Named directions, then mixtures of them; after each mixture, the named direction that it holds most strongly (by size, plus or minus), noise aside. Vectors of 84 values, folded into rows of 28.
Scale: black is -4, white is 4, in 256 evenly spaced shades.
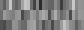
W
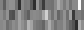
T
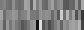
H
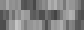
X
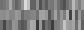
W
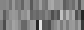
H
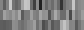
W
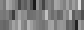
T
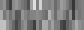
W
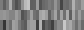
W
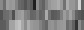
X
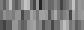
W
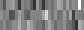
T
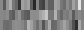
T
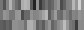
W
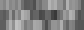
X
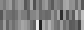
H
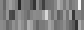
T
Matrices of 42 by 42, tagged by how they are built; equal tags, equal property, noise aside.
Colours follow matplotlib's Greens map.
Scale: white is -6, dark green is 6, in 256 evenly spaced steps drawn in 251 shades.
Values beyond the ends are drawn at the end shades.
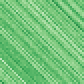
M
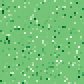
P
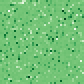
P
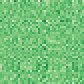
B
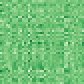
B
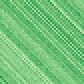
M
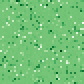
P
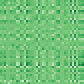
B
